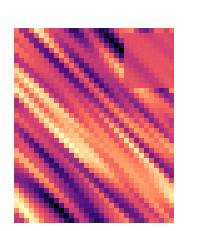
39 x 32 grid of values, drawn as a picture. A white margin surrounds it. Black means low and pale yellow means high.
Calmest part: top right. Slope: none. Ninth with the lowest average: top middle. Mirror symmetry: none. Odd patch: calmer, in the top right. Average level on the scale: 60%. Odd rows or columns: none. Grain: diagonal, down to the right.
